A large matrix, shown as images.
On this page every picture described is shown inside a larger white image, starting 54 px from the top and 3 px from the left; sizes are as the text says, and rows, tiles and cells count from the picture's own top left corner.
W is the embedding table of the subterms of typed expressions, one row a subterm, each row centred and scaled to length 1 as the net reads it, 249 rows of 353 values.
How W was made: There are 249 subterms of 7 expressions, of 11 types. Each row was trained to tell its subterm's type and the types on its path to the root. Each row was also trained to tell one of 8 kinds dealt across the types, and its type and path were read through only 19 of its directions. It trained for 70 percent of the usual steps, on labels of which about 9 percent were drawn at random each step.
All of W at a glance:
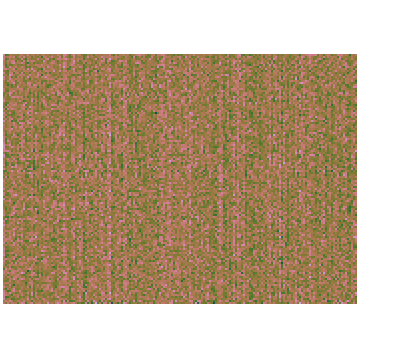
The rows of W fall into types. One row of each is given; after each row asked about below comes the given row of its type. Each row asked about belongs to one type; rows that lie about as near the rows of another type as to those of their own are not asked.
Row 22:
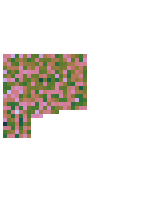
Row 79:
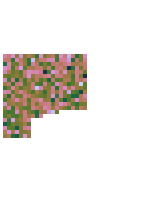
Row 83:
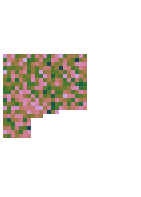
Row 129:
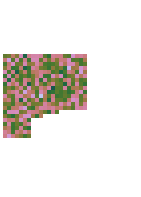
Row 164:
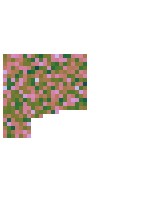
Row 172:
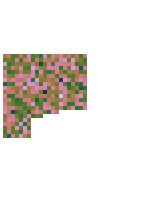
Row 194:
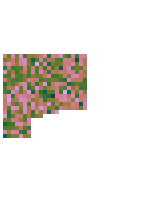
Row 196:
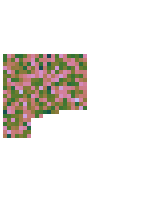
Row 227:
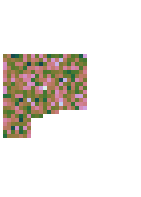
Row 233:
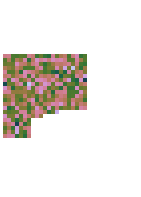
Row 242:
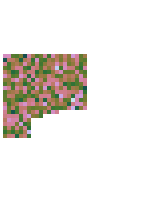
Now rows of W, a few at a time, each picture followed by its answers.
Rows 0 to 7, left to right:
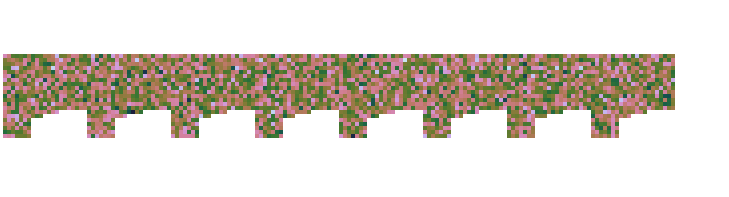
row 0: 242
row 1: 196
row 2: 164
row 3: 233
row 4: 79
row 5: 233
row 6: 227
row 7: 83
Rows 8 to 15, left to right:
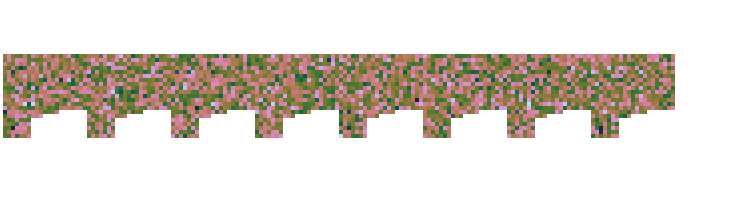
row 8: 83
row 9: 227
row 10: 196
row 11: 83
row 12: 79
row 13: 233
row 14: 164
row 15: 227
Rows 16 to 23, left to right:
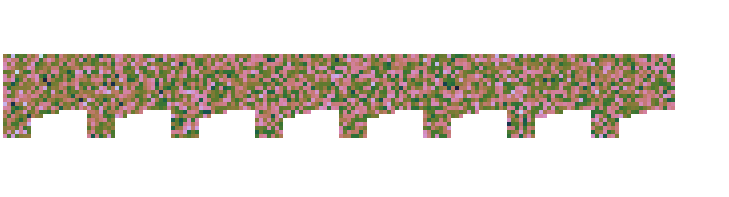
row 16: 172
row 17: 129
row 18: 233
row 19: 242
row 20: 164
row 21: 233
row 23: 164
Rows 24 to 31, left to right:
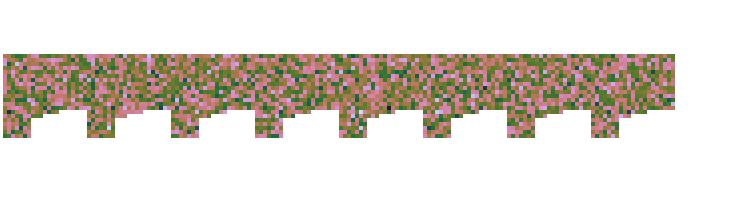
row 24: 227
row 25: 129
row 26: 83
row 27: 242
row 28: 233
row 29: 164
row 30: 196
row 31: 196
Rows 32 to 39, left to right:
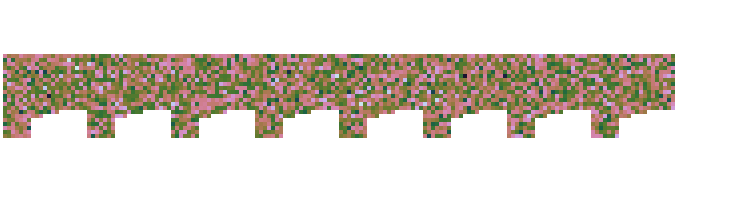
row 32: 83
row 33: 196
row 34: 164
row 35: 227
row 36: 242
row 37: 164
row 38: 129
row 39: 129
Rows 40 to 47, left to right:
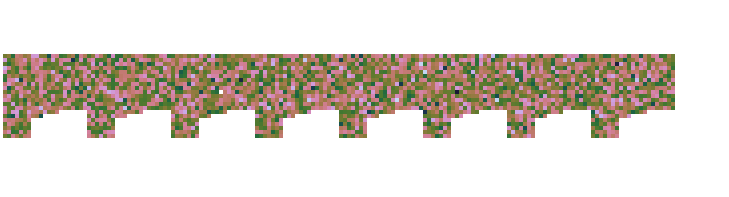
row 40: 129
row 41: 129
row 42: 227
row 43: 227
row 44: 79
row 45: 196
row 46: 83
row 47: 83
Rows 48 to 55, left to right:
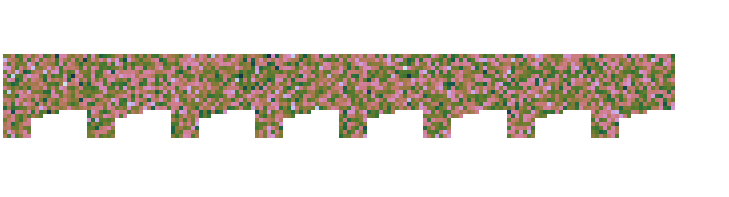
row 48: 172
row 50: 194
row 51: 227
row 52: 227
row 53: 129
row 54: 172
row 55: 242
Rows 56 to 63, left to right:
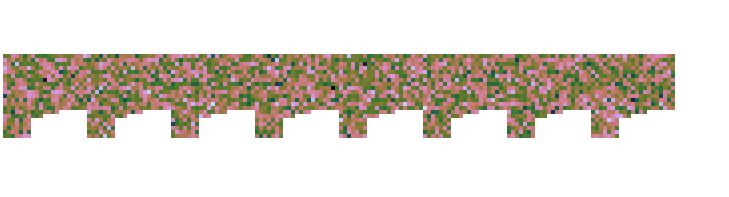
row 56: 227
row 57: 194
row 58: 83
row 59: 242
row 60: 22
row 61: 194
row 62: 233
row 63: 242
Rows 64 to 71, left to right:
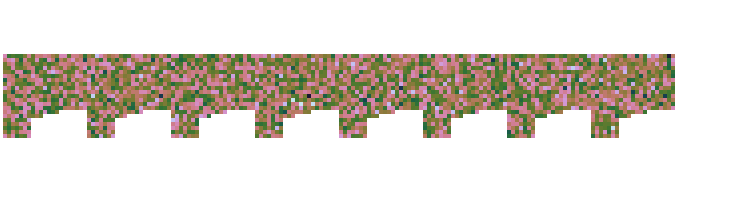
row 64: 242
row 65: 164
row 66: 22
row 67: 22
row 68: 164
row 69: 164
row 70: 227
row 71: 172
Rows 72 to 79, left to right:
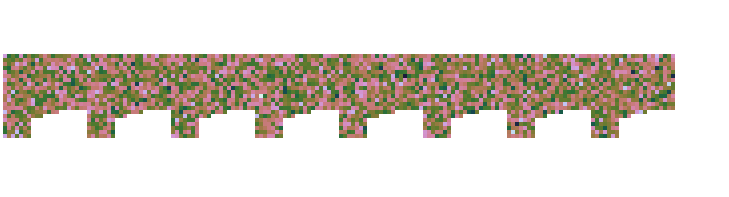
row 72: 194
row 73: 194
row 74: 79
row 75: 194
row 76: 172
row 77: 233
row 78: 129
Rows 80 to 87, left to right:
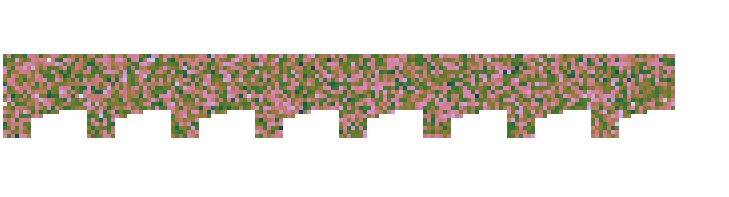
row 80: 196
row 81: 79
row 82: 242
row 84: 83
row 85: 22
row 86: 22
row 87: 79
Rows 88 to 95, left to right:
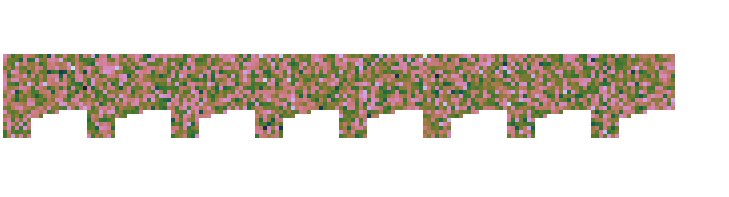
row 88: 22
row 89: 164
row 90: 22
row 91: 172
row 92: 233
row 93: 83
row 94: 172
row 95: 22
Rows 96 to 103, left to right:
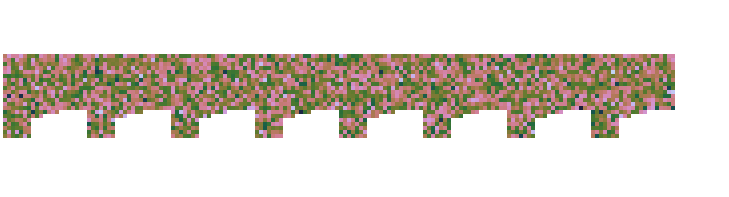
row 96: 79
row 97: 22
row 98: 233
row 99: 83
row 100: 196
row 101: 164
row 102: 242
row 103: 79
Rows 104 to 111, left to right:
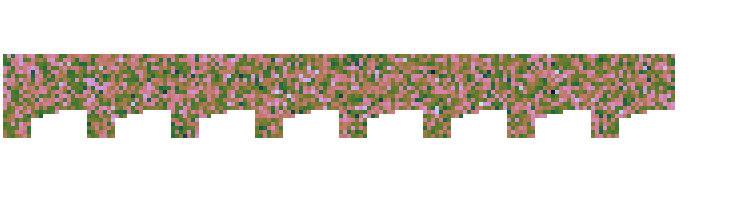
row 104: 164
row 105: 194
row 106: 79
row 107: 242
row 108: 129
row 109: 129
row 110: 196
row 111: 22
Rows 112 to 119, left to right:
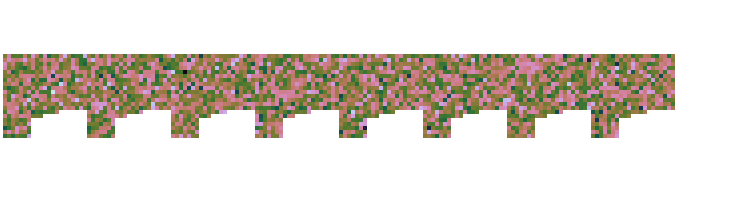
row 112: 227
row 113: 194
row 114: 194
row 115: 233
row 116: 227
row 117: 227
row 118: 164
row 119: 227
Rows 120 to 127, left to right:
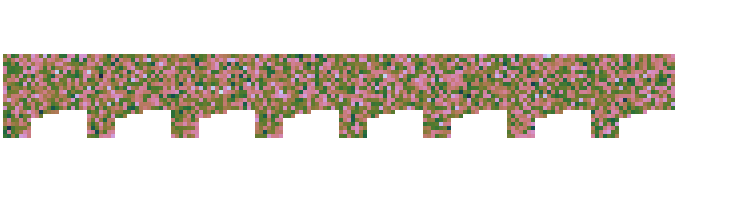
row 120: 79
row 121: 227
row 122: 79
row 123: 227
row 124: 172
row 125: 83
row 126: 83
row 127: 164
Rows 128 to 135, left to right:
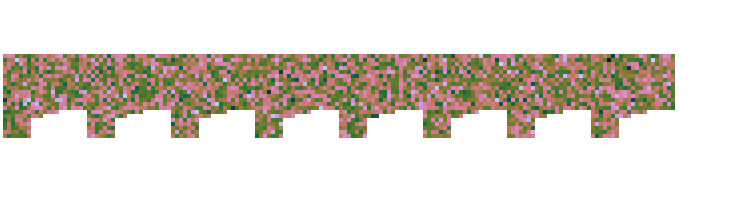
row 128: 79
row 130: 196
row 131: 22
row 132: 129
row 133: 194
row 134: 83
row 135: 242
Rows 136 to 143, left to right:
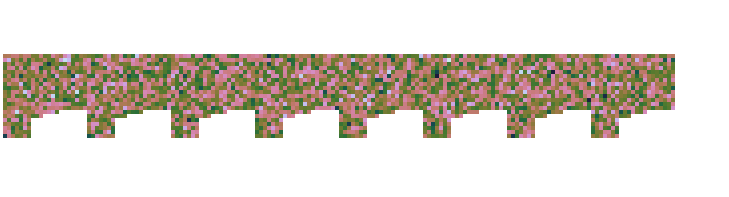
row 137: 172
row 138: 164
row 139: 242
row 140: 227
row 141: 79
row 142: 172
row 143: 194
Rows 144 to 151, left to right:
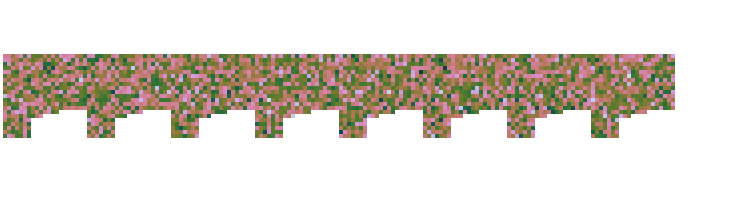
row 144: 242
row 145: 164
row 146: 227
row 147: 22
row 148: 79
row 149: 196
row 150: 196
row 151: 79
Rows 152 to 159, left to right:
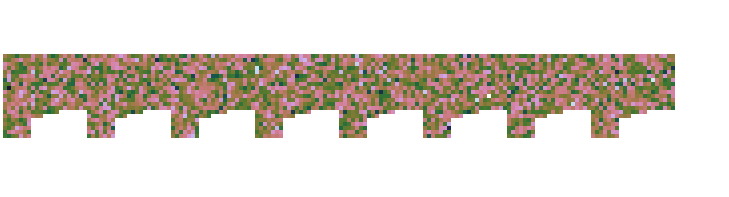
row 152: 227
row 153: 227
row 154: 172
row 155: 83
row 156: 194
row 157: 196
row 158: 227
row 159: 164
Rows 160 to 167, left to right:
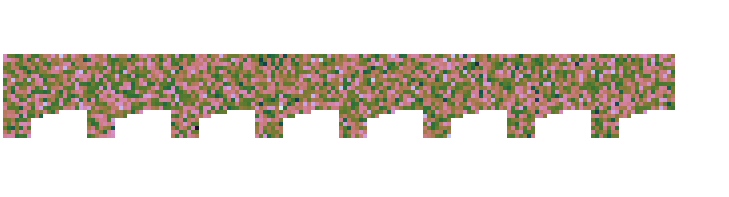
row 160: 242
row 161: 83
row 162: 196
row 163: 129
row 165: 164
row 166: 22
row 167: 242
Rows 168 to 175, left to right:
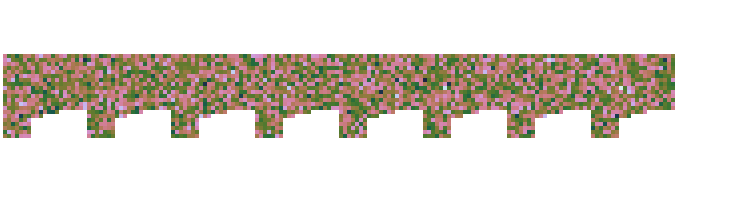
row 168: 83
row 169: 233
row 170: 79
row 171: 233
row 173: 79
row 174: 233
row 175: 164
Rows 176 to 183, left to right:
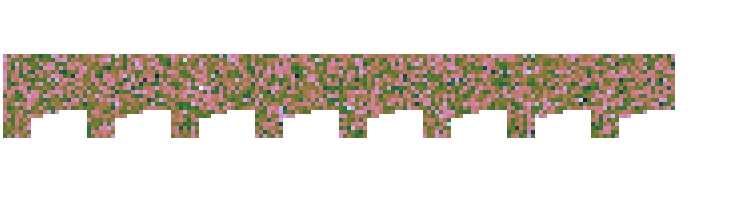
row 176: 22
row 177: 83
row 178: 172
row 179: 196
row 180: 233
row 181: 164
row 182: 242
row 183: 22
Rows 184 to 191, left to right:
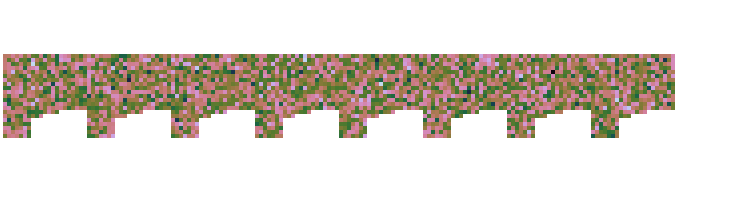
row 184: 172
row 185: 83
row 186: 83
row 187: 196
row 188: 22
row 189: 172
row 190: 172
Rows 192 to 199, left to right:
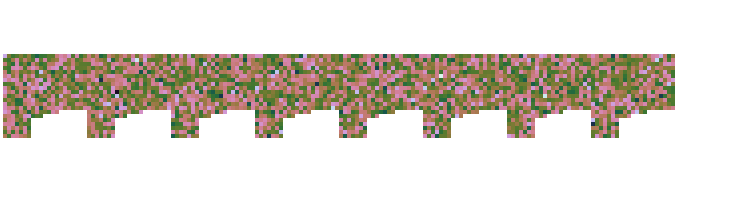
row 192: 172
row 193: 83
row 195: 196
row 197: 233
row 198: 79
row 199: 242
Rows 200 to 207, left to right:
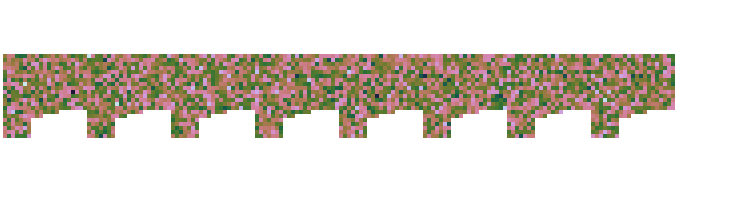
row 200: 196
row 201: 79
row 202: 242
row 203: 172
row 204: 164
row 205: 164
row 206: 22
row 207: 22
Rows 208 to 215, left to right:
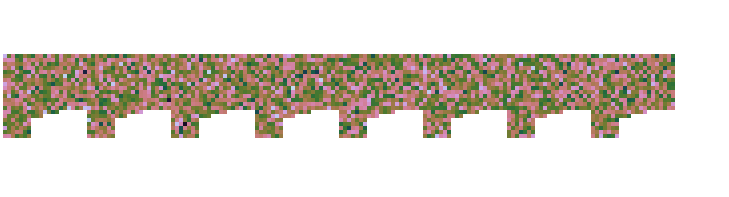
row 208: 194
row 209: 194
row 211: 129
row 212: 22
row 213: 172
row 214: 22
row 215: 164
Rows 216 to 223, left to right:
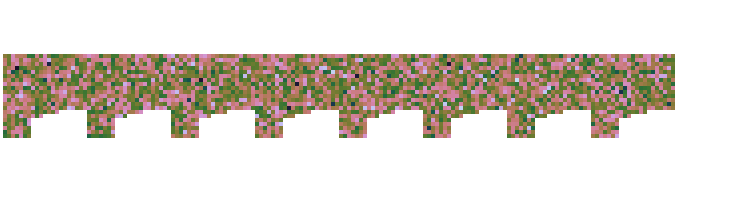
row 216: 194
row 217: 79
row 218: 79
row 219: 164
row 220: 83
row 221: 227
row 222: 172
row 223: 83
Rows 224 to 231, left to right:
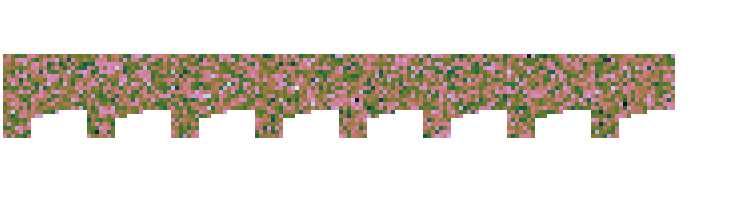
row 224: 233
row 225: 164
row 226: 129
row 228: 79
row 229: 83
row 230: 172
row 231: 79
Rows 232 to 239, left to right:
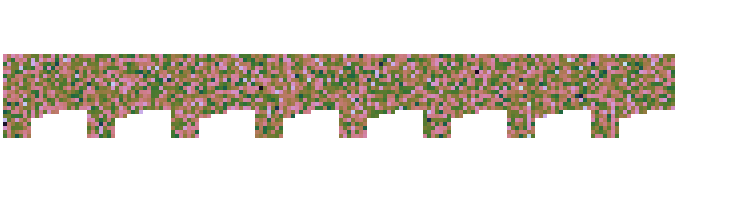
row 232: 79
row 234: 83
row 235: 129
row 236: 227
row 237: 164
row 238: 196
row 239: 242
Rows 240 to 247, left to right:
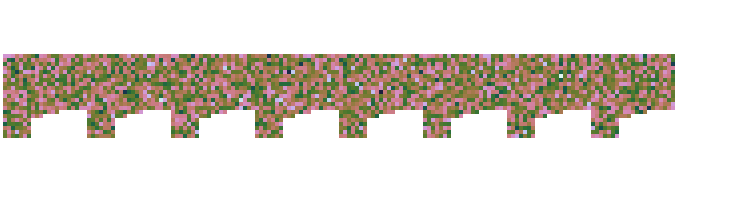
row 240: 79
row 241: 194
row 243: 129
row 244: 79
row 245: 196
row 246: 22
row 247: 22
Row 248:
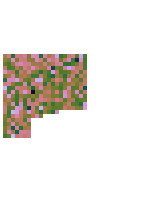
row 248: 83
